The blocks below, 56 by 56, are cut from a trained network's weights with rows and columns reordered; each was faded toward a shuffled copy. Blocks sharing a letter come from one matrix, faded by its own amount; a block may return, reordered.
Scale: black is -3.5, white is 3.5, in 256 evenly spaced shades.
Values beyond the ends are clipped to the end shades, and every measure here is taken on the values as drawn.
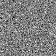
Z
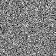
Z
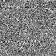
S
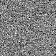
Z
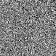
S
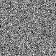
Z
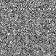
Z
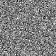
S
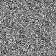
S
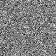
S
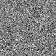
Z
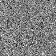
Z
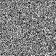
S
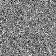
S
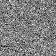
Z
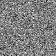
S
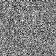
S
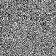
Z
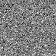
Z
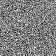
Z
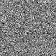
S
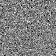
Z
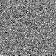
S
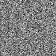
S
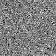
Z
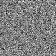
S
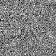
S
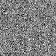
Z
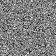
Z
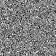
S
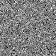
Z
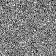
Z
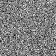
S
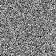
S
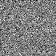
Z
